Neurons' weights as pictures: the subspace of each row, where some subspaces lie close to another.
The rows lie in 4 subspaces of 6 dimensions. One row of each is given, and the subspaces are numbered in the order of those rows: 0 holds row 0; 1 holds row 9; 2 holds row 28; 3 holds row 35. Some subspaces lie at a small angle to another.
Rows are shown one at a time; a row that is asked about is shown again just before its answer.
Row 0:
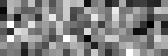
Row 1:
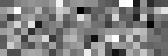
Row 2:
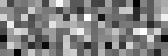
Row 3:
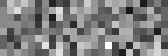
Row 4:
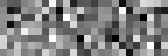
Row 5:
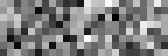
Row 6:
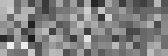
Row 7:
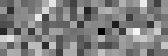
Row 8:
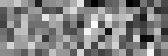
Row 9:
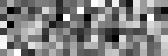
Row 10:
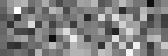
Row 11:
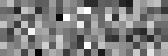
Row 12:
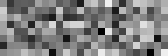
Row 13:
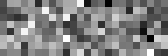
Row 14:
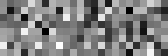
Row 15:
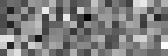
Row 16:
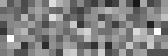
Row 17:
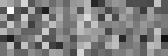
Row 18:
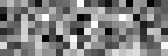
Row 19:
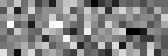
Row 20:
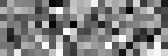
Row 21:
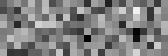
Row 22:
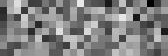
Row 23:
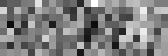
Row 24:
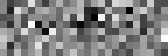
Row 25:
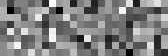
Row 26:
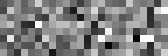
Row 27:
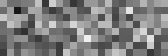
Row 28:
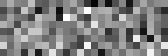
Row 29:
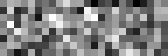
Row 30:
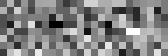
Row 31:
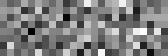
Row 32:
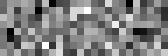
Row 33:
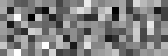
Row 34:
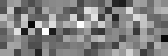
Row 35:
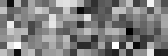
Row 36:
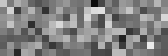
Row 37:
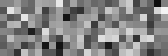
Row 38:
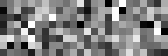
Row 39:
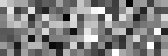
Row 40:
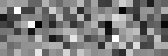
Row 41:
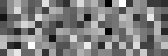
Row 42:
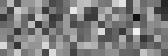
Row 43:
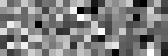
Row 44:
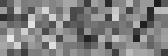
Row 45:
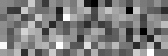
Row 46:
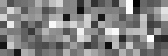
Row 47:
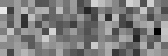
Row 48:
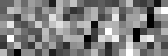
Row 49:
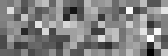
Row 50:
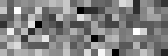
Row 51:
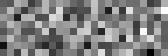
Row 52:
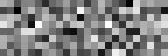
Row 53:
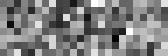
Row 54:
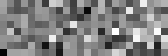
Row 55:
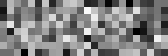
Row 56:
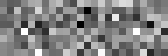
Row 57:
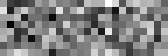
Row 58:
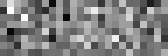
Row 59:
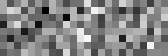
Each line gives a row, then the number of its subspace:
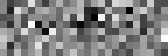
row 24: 2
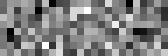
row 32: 1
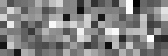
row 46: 1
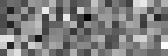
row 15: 0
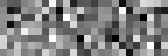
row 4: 0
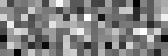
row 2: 0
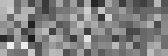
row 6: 2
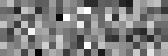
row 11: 2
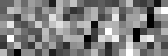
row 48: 1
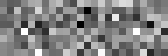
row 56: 2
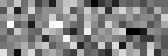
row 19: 3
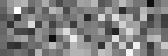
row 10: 3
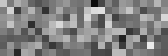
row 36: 3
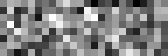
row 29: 0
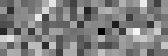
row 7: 0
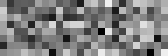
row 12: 2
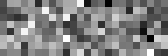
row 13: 0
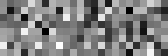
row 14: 2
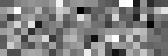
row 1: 1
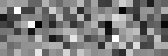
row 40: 3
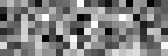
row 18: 3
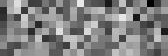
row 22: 3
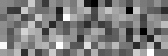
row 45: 2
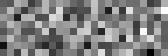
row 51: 2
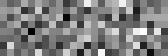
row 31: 2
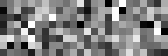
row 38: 2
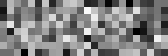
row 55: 0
